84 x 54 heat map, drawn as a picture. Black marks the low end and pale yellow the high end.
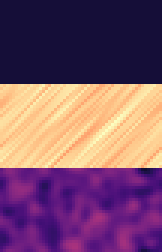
It is made of 3 by 1 panels. Panel 1,1: very low, flat. Panel 2,1: very high, slanting up to the right, faint in contrast. Panel 3,1: low, blotchy.
